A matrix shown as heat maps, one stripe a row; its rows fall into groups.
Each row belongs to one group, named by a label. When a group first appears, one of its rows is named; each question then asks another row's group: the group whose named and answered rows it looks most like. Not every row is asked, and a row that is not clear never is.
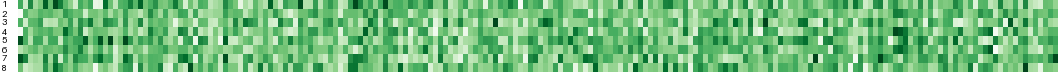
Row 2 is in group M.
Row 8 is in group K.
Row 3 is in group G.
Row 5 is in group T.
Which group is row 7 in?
T
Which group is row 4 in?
M
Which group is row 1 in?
K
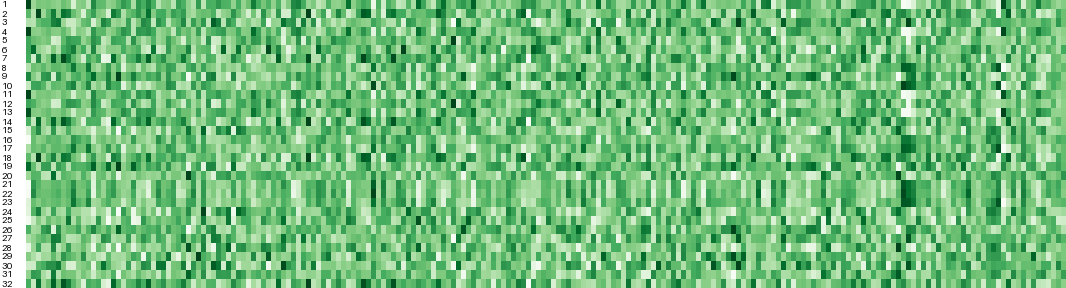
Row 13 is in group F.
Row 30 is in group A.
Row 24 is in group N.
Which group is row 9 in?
T
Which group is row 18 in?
K
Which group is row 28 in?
N
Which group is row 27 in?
A
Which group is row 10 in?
M
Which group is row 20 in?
N
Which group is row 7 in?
K
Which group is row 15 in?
N
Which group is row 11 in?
F
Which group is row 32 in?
K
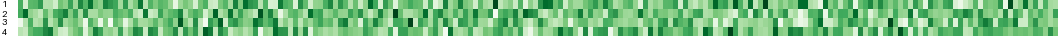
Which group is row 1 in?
G
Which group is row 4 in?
A
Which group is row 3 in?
N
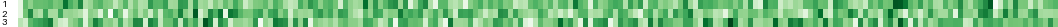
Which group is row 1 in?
M
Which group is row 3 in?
A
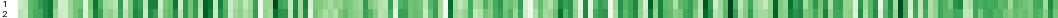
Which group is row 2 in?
A
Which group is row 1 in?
A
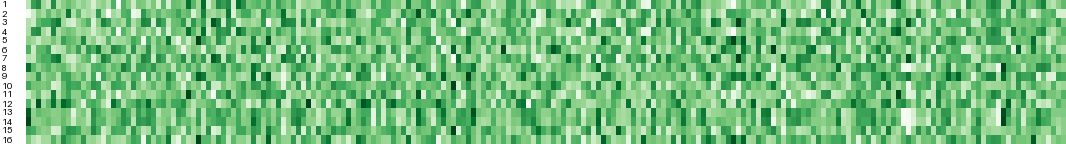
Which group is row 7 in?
A
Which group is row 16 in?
K
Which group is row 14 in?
F
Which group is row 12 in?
K
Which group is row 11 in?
N
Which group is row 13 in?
F
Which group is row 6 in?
G
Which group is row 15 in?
G
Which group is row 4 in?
N
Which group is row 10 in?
G
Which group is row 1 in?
N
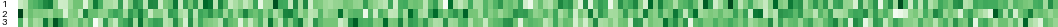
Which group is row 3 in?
K
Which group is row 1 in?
A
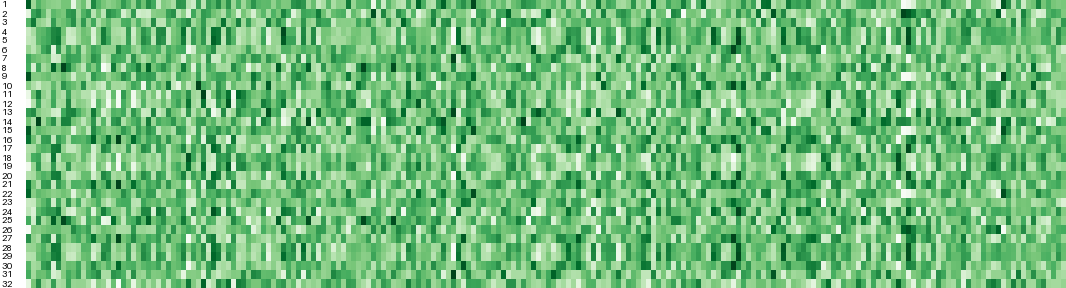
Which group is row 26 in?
M
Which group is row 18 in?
N
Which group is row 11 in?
N
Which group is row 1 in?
F
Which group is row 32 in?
N
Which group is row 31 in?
G
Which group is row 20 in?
A
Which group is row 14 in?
K
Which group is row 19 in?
N
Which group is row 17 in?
A
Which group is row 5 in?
A
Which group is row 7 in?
G
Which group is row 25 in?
K
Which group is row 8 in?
K
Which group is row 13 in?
G
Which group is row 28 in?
A
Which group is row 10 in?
K
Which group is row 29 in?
A
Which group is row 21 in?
T
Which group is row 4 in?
A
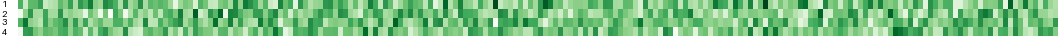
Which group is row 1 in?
G
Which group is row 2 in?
N
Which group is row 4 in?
M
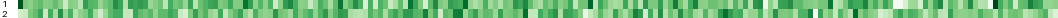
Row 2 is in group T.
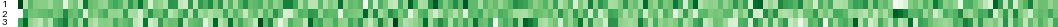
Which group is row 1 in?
F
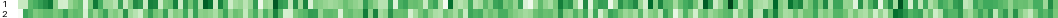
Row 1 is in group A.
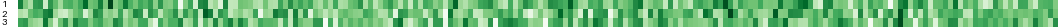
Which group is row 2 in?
A
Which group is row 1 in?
T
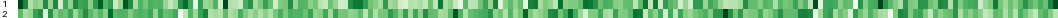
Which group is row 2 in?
T
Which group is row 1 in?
T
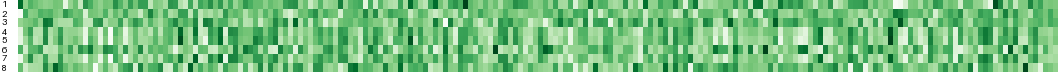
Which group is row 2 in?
M
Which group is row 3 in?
A
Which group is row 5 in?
N
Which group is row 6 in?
G
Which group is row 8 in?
K
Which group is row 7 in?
N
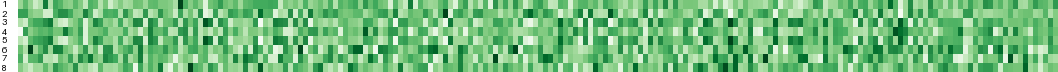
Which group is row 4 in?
M
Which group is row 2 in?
G
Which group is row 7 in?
G
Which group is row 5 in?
A
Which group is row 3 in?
A
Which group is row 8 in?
K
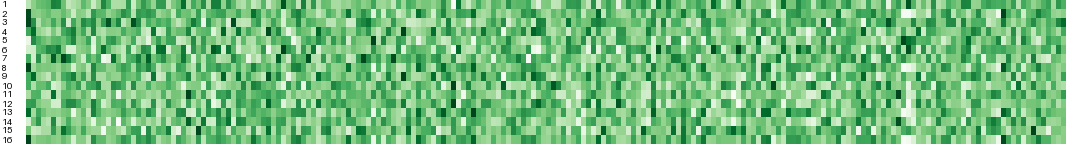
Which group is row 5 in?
M
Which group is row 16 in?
F
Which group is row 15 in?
K
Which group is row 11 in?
N
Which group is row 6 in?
A
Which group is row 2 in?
F
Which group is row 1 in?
A
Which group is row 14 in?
N
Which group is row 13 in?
F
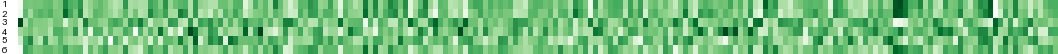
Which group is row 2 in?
M
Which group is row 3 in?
F
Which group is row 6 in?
M
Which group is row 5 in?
N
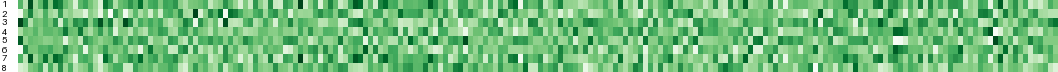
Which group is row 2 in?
N
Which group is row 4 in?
M
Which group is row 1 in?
K
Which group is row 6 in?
M
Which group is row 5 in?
F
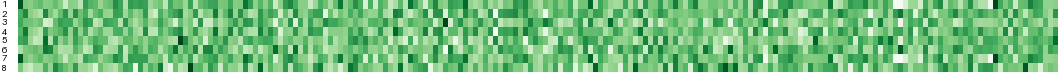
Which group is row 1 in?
F
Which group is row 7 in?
F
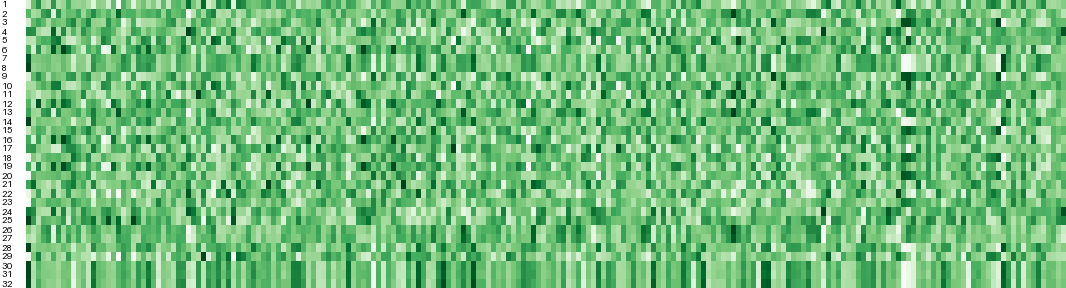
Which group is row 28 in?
F
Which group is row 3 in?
M
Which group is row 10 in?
A
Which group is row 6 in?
K
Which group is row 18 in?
M
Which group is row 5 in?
A
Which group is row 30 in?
F
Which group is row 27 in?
T
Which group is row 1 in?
N
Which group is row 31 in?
F
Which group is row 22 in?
N
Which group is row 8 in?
F
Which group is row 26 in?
T
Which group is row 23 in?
M
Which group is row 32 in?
F
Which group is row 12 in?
K
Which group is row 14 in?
F
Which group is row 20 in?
M
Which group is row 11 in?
K
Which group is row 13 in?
T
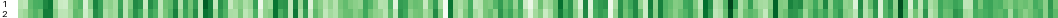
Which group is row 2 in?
A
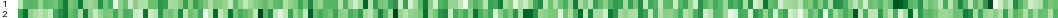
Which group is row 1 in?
M
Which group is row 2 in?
G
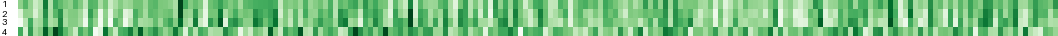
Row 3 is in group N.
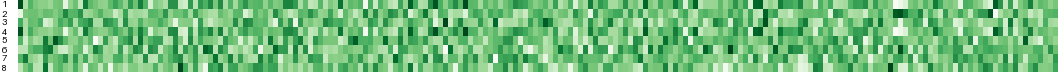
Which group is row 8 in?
N
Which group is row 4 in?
F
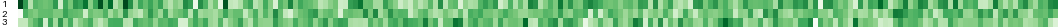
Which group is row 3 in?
T
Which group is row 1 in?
T
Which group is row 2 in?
M
